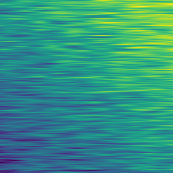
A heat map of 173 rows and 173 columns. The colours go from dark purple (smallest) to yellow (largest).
There is an overall slope up to the top right. Neither half mirrors the other. The ninth with the highest average is the top right. The ninth with the lowest average is the bottom left. The grain runs across in streaks.
